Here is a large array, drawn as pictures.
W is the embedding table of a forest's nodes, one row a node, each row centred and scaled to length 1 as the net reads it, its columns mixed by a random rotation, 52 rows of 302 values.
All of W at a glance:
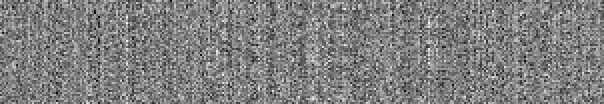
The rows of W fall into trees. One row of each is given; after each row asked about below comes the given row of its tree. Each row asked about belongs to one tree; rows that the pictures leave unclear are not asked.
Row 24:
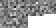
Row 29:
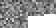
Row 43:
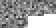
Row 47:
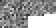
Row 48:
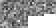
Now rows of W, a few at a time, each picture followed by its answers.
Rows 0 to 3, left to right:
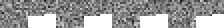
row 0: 29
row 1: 48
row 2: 29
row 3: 29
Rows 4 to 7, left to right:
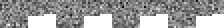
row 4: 29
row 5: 43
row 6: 43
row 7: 48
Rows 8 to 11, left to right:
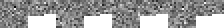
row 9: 48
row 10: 29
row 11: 24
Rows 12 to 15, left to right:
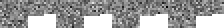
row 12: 24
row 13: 24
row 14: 43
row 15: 48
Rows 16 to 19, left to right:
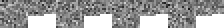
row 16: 29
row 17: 48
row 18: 43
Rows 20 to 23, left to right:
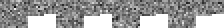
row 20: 24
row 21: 24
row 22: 48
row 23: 43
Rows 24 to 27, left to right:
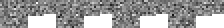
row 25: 24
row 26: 29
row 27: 24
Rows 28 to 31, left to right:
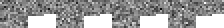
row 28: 48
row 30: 48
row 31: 24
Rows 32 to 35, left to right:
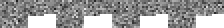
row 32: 24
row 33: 43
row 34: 24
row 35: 43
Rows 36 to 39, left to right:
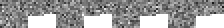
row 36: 29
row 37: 29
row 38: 24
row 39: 43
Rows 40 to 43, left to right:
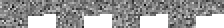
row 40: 48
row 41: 29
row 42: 47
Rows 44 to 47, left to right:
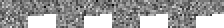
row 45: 47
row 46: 29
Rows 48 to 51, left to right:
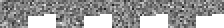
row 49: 48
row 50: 29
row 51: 24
